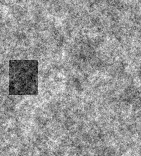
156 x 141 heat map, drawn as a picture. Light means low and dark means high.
Mirror symmetry: none. Ninth with the highest average: middle left. Average level on the scale: 40%. Grain: blotchy. Odd patch: higher, in the middle left. Slope: none.
